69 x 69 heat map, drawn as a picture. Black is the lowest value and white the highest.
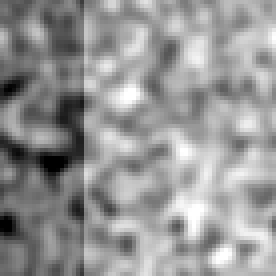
Ninth with the highest average: bottom right. Seam: vertical, 30% of the way across, the right part higher. Stripes: none. Grain: blotchy. Lone odd cells: none.
